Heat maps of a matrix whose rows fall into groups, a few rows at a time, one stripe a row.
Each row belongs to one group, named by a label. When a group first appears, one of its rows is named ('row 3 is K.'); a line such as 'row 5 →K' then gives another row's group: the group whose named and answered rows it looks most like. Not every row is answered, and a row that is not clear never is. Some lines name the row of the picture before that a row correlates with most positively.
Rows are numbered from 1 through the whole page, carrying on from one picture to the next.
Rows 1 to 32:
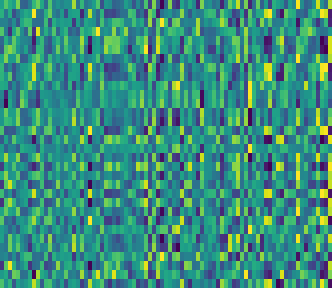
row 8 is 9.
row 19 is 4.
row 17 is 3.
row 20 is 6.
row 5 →4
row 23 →4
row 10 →3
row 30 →4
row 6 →4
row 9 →9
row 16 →4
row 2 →9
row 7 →6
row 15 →9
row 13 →6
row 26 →3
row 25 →9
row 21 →4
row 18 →6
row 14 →6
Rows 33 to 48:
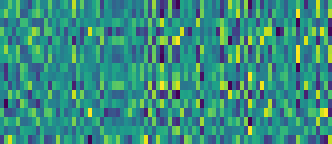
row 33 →6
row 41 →3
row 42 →3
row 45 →9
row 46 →6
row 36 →9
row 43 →6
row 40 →3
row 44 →3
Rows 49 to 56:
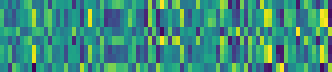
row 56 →4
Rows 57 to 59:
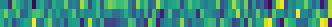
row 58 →6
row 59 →9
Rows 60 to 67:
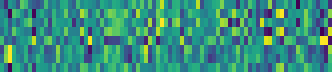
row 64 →9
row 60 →3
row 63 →4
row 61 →4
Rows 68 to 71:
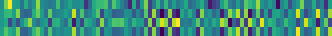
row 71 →6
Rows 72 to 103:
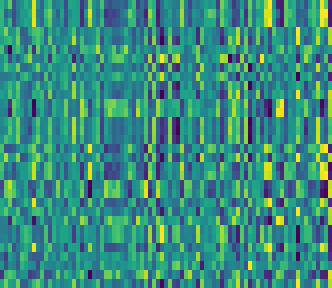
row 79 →6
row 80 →3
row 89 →6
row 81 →6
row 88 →9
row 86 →6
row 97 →3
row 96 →4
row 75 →6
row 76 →6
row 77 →4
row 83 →4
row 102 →4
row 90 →9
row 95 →6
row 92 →4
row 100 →3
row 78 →3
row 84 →4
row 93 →4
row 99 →9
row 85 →6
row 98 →3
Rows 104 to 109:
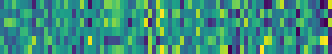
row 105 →3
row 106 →4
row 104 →4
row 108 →9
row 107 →3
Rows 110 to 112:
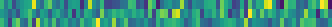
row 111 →3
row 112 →4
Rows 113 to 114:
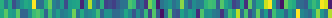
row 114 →6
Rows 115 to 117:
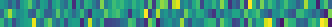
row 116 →4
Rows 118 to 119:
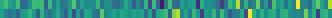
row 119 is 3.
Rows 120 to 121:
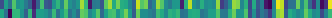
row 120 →4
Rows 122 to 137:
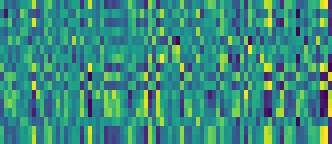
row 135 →3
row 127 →3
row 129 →9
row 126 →6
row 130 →4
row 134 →4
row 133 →4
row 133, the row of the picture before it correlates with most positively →120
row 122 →9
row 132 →4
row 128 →3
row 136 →9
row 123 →3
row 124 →9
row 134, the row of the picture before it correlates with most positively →120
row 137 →9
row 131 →9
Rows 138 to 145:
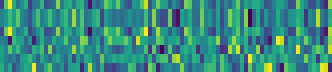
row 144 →3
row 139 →6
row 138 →4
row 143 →6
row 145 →9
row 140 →6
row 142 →4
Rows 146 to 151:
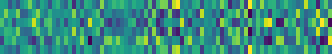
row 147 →6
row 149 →6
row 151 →3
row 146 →3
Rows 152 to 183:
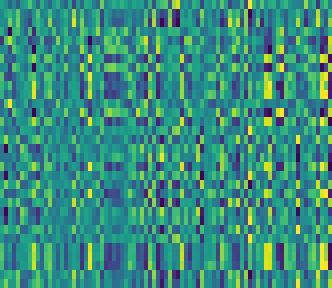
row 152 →3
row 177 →6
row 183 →6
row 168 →3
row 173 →9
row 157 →4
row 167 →6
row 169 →3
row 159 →4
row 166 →3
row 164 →4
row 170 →9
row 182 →6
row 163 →4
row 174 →6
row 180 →9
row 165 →9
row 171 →3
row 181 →9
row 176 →3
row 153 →6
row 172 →6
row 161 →9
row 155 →4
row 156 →4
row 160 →9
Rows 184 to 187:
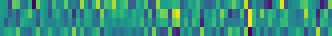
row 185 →3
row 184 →4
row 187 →6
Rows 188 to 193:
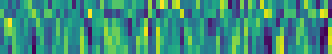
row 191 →4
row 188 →3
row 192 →4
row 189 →9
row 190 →4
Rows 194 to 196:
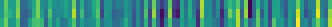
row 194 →6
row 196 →6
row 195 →6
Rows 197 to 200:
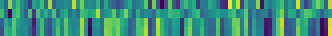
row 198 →4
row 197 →6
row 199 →4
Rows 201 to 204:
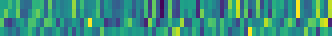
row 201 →6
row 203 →9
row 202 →6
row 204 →3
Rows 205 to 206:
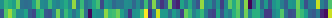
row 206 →4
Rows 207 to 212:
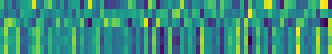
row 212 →6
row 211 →6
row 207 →9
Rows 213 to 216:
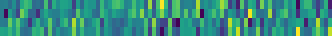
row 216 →6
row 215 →6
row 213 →3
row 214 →3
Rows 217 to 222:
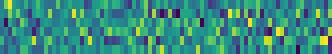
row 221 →9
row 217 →4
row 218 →6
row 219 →3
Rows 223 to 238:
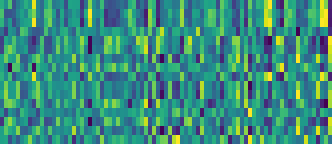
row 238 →3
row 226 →3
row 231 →9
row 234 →4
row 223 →9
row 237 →6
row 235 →3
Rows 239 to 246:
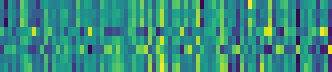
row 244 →4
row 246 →3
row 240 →3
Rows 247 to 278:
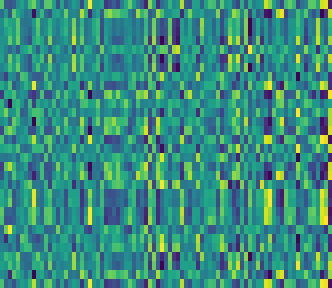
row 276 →6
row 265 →4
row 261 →4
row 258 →4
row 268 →9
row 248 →4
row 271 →9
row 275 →6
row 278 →9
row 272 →4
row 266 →4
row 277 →4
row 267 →3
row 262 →9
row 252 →3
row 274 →3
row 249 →6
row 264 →3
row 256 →9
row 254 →6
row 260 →4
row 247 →9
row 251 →6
